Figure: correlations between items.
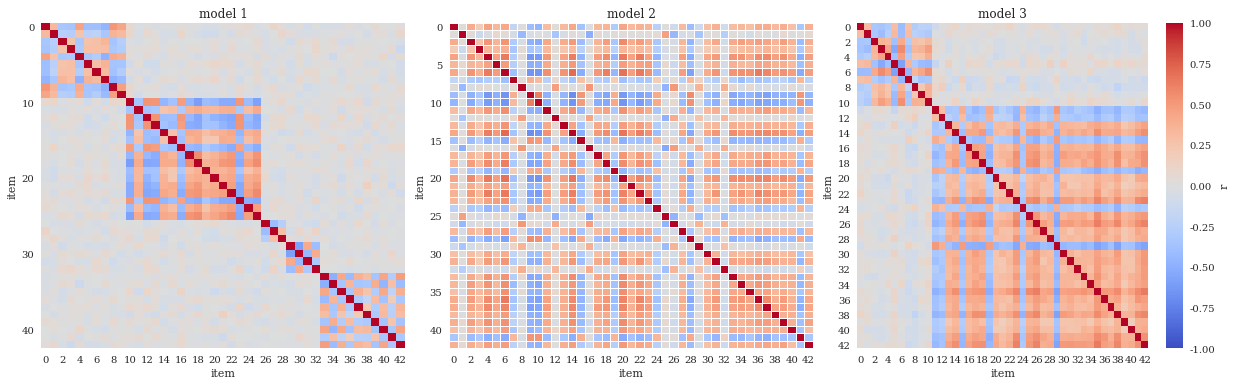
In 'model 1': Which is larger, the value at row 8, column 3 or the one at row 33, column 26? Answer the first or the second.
the second
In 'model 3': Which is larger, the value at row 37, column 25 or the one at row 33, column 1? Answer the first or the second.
the first
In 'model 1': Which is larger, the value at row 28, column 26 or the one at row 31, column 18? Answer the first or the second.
the second
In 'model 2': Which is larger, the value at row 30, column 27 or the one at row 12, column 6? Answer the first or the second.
the first
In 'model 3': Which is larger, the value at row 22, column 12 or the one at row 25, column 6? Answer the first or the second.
the second
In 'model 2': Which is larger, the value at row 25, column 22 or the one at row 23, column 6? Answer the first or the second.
the second
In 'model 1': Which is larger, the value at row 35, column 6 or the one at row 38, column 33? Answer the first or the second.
the second
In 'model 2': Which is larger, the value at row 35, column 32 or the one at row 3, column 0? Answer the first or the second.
the second
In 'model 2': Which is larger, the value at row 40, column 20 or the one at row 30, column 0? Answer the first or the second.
the first
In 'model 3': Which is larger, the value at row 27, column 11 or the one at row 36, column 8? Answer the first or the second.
the second
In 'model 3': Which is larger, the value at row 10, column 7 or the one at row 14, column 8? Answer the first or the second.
the second
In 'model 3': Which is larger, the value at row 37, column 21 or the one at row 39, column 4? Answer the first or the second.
the first
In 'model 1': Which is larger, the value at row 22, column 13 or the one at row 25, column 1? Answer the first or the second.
the second
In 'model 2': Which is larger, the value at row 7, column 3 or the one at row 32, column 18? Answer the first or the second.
the second
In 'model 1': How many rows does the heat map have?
43
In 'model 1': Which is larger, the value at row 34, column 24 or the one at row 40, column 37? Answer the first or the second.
the second
